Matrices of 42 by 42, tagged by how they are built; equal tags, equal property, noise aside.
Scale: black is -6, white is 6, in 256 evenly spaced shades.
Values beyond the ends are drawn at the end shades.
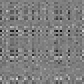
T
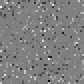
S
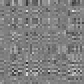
T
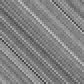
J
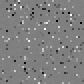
S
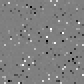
S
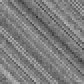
J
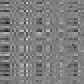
T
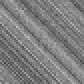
J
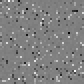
S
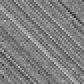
J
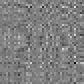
T
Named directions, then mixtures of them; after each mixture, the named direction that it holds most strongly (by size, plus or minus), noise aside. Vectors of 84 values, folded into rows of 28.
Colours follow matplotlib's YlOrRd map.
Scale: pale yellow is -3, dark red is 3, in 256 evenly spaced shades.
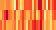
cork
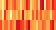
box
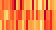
cork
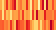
box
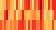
cork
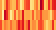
box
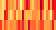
box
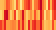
cork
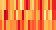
cork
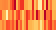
cork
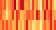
cork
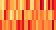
box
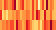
cork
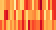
cork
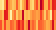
box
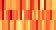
box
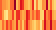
cork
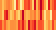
cork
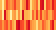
box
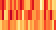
box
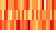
box
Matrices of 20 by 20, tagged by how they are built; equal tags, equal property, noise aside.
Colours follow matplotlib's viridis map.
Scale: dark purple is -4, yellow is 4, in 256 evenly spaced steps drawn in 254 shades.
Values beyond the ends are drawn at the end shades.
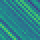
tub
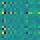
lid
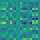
lid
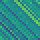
tub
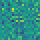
lid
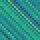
tub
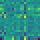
lid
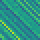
tub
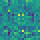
lid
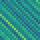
tub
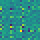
lid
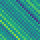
tub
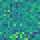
lid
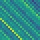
tub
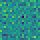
lid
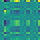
lid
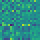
lid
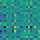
lid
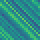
tub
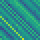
tub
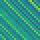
tub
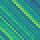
tub
